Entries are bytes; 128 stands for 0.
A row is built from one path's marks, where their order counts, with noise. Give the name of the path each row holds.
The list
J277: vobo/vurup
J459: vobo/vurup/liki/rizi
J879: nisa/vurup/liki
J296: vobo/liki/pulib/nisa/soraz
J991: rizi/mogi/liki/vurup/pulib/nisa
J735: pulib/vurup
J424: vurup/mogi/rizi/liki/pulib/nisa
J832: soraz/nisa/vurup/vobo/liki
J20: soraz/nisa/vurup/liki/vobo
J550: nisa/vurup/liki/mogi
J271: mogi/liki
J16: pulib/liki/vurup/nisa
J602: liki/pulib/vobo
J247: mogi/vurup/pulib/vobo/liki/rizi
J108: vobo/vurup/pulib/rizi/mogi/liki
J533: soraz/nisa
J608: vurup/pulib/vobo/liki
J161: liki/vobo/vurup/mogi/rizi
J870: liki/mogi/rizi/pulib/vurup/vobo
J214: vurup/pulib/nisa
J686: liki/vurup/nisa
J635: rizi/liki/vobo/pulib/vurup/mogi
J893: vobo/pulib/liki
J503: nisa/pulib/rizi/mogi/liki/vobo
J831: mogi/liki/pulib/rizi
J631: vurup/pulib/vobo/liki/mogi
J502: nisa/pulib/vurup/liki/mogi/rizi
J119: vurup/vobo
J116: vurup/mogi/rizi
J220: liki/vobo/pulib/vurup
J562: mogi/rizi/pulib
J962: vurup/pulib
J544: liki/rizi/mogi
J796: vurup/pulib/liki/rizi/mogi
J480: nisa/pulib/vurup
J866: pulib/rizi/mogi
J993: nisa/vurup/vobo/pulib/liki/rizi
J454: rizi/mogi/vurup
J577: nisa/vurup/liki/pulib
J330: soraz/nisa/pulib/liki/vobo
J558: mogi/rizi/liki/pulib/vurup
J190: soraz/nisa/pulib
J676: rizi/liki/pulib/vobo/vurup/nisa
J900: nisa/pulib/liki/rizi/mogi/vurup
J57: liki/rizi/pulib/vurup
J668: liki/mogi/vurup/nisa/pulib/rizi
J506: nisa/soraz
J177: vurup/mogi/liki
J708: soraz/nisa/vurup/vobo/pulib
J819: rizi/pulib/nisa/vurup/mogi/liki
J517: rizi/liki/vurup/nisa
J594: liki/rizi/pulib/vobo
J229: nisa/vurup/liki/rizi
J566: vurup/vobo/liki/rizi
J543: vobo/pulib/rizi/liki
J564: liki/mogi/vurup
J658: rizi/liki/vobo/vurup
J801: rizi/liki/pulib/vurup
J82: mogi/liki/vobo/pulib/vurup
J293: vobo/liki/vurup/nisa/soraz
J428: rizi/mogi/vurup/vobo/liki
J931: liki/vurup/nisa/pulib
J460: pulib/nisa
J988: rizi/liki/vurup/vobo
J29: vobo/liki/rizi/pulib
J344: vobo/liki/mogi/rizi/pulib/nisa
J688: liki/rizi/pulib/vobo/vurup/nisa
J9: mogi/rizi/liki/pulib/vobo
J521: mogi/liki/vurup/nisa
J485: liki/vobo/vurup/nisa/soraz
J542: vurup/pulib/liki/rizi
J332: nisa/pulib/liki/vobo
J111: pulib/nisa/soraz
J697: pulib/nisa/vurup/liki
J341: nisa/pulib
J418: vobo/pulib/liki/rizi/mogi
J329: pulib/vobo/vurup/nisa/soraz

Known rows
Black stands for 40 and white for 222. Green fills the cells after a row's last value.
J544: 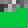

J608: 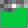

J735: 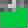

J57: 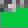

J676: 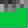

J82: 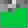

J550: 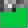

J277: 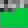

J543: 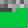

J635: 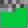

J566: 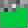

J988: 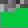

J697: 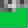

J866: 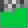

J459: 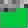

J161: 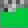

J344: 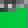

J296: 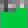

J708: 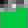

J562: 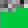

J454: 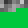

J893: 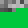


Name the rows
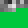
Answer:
J220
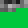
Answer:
J424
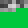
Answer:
J931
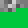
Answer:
J558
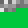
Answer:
J247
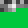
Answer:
J564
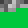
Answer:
J111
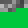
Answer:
J521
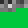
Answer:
J16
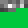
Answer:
J900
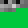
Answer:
J119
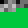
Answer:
J20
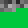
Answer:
J686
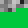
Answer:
J271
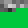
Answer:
J879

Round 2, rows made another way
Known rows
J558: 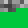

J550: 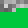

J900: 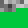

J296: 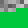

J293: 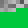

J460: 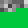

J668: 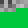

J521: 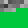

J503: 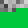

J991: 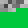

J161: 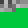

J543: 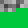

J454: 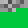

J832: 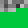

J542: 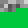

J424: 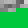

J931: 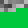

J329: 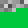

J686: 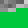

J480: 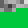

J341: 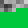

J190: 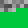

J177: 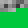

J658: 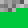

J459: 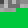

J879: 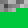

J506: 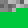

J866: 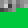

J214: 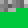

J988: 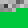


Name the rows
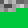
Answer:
J29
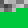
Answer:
J577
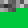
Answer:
J82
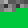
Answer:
J271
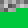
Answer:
J418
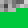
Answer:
J676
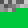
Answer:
J344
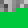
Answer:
J330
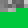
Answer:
J533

